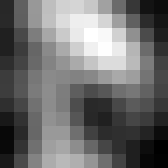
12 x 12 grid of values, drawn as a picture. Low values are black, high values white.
Roughest part: top right. Ninth with the highest average: top middle. Stripes: none. Ninth with the lowest average: bottom right.
